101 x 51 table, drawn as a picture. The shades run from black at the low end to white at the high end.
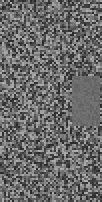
Grain: fine. Stripes: none. Average level on the scale: 40%. Mirror symmetry: none. Slope: none. Odd patch: calmer, in the middle right. Calmest part: middle right.
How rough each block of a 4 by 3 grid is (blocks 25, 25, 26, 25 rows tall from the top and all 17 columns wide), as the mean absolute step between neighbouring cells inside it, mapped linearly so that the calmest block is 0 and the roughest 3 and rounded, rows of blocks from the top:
3 2 3 / 3 3 0 / 3 3 0 / 3 2 3
